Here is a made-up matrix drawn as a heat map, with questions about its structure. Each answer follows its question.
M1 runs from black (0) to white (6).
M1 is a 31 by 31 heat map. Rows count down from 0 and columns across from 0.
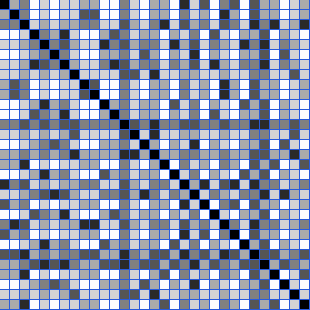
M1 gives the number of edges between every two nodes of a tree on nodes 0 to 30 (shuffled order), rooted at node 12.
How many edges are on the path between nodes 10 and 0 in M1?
6
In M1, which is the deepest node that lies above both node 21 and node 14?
26
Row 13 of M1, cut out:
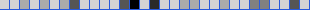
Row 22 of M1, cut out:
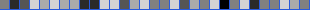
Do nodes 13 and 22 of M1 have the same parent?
no
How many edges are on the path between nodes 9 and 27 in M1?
4
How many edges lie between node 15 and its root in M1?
1
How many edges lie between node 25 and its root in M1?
1
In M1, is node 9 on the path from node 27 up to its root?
no
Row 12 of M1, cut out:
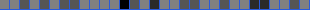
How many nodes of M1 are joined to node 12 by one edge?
3
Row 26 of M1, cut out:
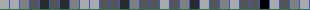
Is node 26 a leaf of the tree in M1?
no
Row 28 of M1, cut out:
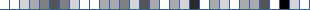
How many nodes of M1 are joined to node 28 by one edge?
1
